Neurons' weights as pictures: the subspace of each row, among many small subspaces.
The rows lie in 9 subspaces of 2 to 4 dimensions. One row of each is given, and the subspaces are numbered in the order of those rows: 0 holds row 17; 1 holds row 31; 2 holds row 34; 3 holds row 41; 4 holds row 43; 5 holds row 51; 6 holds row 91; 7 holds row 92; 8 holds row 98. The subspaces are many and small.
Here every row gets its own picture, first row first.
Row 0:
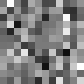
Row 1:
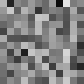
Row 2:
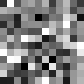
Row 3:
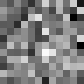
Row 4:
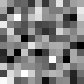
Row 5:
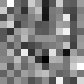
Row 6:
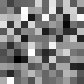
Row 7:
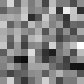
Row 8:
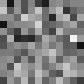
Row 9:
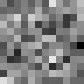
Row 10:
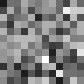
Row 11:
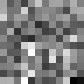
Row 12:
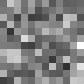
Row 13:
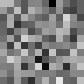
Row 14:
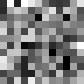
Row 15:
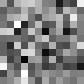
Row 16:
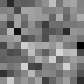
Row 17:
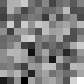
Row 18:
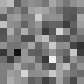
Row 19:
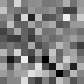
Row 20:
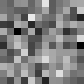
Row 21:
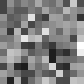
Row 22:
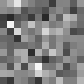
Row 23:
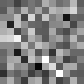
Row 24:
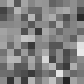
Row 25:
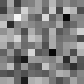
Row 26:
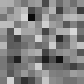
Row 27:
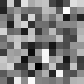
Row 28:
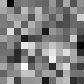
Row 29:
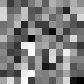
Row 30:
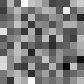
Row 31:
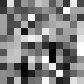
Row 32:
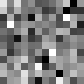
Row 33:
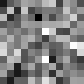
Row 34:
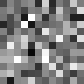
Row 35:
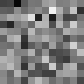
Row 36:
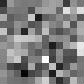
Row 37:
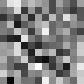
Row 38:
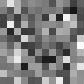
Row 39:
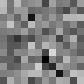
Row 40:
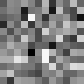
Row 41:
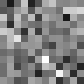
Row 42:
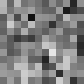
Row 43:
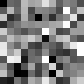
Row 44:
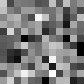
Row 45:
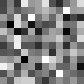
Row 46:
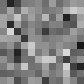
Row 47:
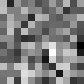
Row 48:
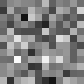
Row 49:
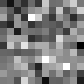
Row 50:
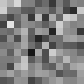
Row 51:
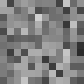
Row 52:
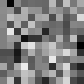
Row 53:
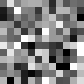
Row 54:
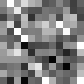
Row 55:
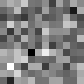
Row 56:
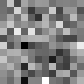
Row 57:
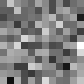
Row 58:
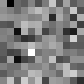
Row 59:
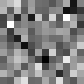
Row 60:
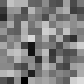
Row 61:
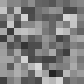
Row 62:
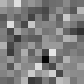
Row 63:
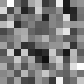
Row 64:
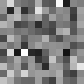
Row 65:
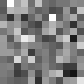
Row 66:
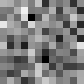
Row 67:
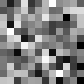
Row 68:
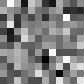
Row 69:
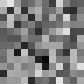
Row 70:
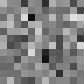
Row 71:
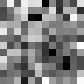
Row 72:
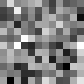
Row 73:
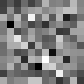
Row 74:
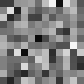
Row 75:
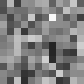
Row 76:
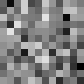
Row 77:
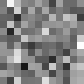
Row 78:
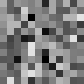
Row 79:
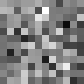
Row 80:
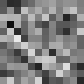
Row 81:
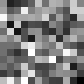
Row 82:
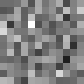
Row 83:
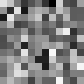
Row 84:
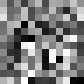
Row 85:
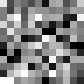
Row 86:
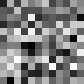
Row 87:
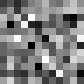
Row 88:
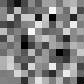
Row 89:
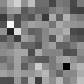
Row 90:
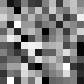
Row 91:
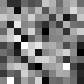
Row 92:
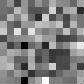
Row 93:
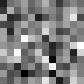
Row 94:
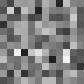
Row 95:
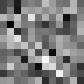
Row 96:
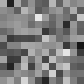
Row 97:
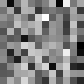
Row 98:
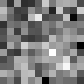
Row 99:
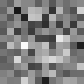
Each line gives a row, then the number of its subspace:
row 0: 3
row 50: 7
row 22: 0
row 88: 7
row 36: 5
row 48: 7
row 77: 1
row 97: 5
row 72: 6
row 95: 2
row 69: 5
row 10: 5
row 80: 2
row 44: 5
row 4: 5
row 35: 7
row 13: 4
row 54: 2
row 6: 2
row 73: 2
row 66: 2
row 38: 1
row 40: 2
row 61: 7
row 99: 7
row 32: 1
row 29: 0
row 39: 2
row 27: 8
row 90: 6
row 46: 1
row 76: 3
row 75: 1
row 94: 5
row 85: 4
